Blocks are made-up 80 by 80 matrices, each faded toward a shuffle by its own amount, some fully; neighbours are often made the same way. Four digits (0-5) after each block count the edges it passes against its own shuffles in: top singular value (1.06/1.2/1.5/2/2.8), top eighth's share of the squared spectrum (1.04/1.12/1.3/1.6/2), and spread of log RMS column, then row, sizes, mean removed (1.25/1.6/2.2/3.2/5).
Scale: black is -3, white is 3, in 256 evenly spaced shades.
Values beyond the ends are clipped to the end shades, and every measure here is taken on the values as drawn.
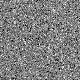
0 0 0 0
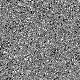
0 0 0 0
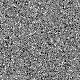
0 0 0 0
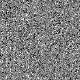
0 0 2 0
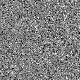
0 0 1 0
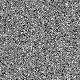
0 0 1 0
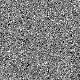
1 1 2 0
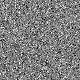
0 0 1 0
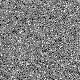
0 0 0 0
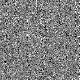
1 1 3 0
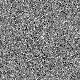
0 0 1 0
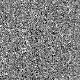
1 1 3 0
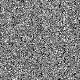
1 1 2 0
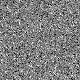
0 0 1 0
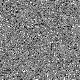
1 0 0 1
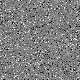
2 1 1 0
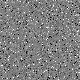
2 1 1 0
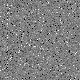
2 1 0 0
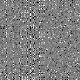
4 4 3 2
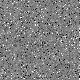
2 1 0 1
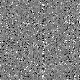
3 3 2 0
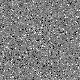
3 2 1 0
